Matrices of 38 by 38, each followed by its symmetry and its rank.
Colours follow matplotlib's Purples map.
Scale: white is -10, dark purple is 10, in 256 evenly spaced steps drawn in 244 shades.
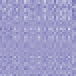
neither, rank three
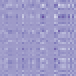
neither, rank two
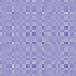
symmetric, rank two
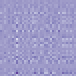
neither, rank three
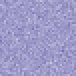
antisymmetric, full rank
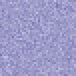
antisymmetric, full rank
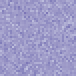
antisymmetric, full rank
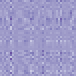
neither, rank three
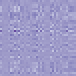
neither, rank three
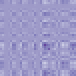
symmetric, rank two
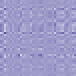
neither, rank two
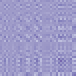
symmetric, rank two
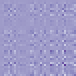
symmetric, rank two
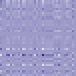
neither, rank two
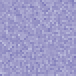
antisymmetric, full rank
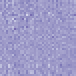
neither, rank five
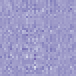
neither, rank five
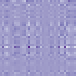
neither, rank two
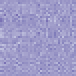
neither, rank five
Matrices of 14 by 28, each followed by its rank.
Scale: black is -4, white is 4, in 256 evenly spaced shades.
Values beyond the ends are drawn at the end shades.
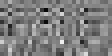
three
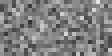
full rank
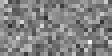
full rank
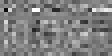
three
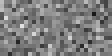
full rank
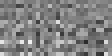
three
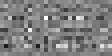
three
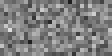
full rank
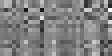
three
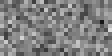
full rank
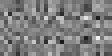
three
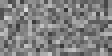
full rank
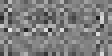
three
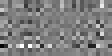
three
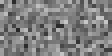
full rank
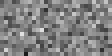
full rank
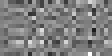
three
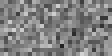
full rank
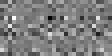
three
